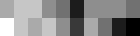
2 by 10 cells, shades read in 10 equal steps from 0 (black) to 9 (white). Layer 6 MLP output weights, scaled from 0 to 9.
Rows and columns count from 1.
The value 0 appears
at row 2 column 10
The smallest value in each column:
6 7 6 5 4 1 5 4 1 0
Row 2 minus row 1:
3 0 -1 2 1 1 1 -1 -4 -4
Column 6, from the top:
1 2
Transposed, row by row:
6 9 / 7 7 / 7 6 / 5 7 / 4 5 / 1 2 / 5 6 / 5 4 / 5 1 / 4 0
